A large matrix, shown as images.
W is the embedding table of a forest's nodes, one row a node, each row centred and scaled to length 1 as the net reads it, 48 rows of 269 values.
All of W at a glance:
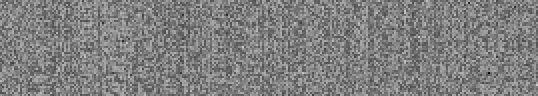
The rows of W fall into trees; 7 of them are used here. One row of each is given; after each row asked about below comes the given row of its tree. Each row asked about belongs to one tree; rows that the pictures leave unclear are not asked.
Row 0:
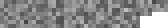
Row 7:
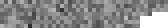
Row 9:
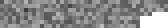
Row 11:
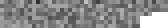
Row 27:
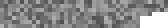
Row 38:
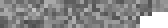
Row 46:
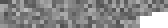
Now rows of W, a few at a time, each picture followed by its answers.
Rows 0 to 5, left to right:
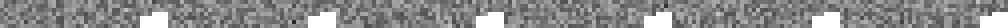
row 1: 46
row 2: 11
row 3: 7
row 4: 38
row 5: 27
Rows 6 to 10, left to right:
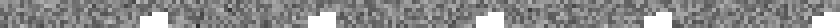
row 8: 46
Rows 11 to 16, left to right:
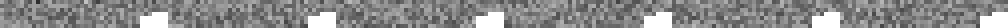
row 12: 11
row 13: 46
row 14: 38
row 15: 9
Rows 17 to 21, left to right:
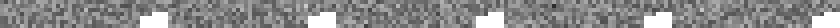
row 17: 38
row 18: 11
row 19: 7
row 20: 27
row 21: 38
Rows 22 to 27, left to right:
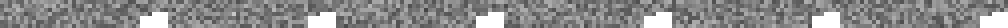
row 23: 27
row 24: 38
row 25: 38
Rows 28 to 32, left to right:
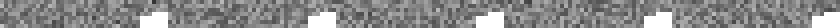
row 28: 0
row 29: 9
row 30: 46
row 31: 38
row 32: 27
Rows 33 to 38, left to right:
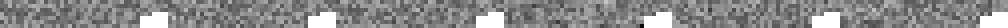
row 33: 9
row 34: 9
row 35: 9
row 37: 11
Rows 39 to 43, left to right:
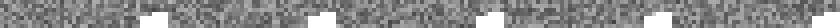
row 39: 27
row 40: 27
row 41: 0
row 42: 9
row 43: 38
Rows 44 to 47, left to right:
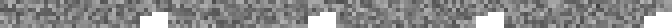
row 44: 9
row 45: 9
